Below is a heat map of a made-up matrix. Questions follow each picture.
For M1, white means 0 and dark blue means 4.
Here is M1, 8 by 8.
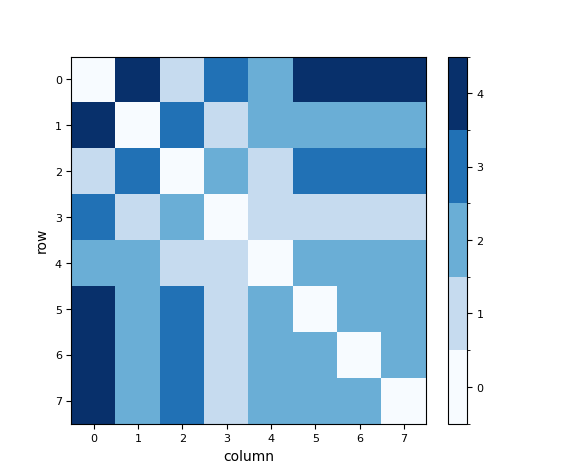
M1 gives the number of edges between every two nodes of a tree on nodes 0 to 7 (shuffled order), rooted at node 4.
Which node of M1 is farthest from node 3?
0
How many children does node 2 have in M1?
1
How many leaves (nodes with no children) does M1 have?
5
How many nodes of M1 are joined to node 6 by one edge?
1
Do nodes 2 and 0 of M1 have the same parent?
no
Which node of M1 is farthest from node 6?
0
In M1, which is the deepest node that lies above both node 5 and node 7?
3
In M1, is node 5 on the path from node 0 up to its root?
no
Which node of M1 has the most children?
3
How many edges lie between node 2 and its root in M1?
1
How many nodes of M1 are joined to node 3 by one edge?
5
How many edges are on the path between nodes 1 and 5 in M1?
2
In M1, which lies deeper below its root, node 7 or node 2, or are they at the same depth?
node 7
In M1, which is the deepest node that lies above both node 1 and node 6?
3
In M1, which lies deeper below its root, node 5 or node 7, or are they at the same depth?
the same depth
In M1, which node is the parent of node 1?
3
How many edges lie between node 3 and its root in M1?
1
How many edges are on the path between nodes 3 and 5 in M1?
1
